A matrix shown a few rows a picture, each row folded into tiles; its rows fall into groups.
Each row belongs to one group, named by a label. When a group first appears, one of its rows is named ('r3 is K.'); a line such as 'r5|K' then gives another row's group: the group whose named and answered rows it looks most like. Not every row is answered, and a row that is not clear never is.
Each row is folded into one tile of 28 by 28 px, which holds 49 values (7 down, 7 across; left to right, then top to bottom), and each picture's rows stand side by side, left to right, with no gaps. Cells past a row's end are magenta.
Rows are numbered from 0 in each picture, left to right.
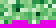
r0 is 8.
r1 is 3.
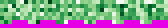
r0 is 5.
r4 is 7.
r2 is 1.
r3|8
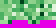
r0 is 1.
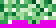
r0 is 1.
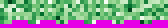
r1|1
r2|5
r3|1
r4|8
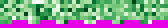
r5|1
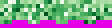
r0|8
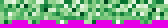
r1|8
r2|3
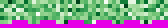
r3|1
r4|5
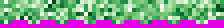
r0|3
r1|5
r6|7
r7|5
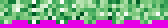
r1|3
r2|3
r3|5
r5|5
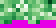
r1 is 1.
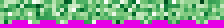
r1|7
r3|1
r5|5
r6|3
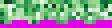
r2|5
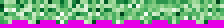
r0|1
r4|3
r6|3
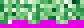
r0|1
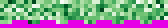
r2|7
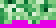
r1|8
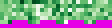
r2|1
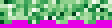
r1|3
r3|7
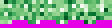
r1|1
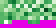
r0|3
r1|7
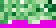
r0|1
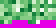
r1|1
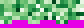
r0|8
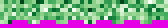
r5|7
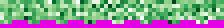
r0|5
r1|5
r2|5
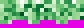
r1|7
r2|5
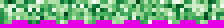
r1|8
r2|3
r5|1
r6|7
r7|3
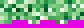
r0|7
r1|8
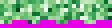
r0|8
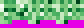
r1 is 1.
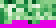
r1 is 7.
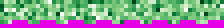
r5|8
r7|3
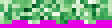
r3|7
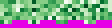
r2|7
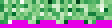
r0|1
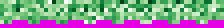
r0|8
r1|5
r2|8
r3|8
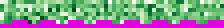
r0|5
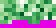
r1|3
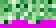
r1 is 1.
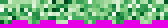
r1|5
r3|3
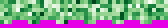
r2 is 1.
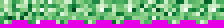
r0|3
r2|8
